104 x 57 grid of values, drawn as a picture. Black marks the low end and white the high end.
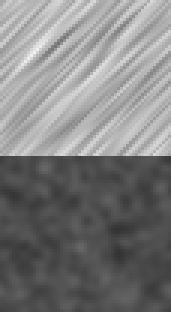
The table splits into 2 rows of 1 panel. Panel 1,1: high, slanting up to the right. Panel 2,1: low, blotchy, faint in contrast.
